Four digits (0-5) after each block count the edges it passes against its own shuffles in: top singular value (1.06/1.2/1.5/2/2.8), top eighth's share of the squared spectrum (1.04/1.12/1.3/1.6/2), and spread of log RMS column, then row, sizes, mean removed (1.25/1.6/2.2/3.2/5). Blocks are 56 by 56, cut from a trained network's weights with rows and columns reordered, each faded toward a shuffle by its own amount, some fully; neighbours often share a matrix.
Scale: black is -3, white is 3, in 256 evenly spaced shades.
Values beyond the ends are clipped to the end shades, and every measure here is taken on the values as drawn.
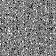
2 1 0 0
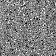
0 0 0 0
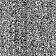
2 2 0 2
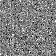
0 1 0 0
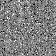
0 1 0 0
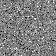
0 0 0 0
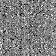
2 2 0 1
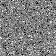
0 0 0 0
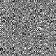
3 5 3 2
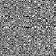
3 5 2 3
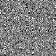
2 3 2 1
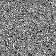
1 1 0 0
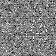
2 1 1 0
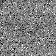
1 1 1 0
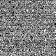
2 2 1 0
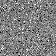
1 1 0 0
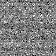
2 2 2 0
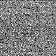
1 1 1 0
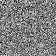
2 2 0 0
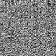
3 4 1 2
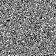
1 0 0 0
